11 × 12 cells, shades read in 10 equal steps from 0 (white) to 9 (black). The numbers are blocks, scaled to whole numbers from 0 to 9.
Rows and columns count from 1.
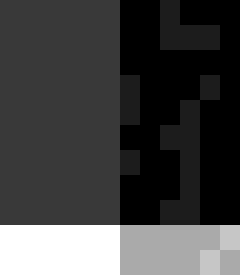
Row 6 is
7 7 7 7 7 7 9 9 8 8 9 9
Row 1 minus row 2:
0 0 0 0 0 0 0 0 0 1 1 0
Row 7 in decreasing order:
9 9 9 9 8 8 7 7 7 7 7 7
